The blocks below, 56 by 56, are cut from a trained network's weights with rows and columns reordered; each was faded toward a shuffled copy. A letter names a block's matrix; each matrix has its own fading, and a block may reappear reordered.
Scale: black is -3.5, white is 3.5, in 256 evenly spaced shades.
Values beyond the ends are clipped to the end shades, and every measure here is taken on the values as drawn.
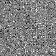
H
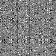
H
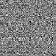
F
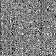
H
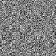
F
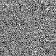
F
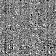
H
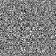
F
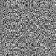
F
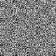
F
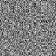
F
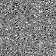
H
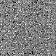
H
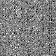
H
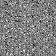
H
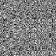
F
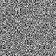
F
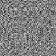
F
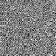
F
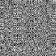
F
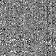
H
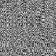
F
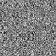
F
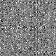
H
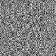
F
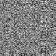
F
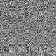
F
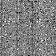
H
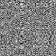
F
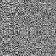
F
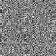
F
